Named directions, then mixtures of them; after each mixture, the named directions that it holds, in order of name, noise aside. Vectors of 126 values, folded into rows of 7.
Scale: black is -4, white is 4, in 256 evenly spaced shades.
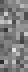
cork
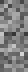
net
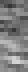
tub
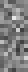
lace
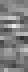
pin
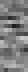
pin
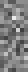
lace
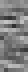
pin, tub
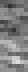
tub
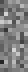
cork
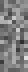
cork, lace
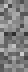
net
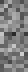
net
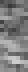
tub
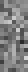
cork, lace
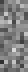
cork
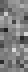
cork, pin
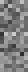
net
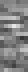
pin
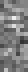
lace, pin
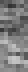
tub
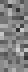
lace, net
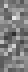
lace, net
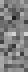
lace, net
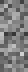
net
